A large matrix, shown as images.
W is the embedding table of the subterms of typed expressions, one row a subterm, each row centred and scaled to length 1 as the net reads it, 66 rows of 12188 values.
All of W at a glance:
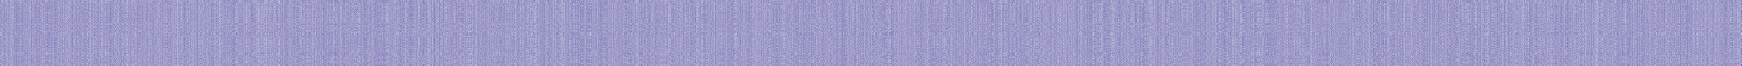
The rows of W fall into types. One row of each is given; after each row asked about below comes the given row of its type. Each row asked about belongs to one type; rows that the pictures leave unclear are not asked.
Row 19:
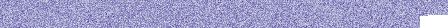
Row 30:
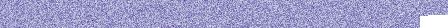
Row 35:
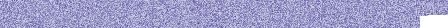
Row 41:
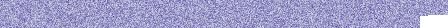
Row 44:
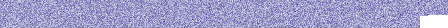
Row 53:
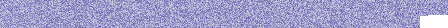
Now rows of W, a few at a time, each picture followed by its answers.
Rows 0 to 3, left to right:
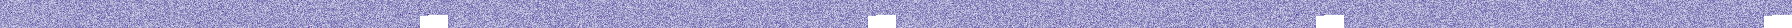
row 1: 44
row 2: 44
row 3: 30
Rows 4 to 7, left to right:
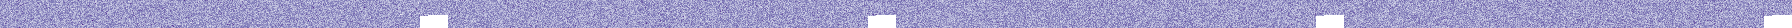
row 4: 30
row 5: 35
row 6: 19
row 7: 41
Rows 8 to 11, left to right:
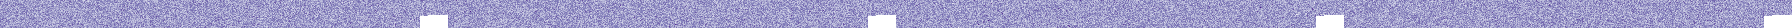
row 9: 44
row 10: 30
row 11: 41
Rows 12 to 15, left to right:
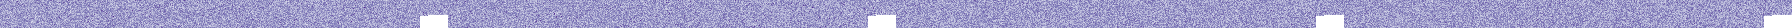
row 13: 19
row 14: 30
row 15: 19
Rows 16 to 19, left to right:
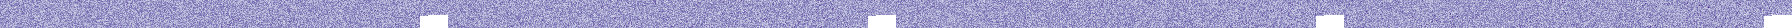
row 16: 30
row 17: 41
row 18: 19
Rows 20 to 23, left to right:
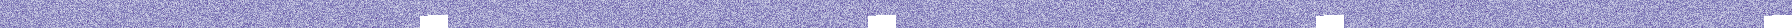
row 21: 19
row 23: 44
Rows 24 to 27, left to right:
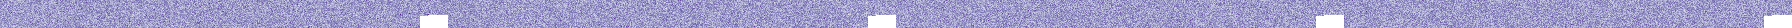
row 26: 19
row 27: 44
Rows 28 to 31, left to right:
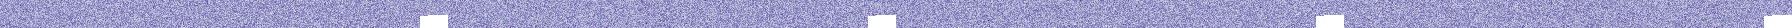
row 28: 41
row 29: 35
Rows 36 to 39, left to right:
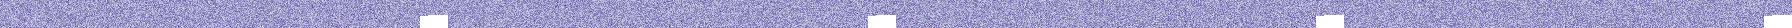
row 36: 41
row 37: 44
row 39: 30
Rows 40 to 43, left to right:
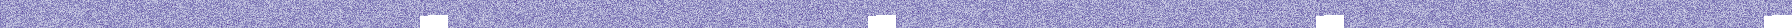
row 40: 44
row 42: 44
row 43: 44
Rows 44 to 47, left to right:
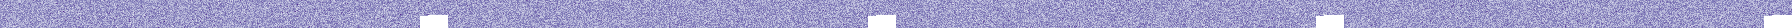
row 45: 30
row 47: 44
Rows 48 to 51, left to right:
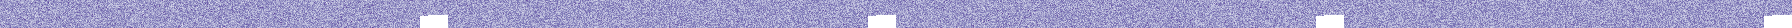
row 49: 30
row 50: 19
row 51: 30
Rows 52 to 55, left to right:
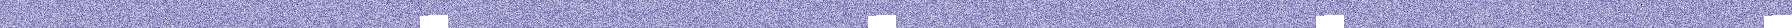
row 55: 35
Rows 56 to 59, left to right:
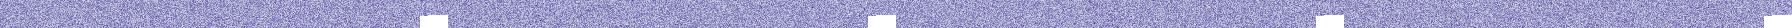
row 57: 30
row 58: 35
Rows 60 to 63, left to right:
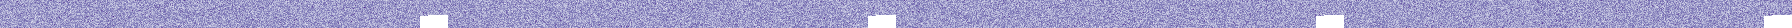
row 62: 41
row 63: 35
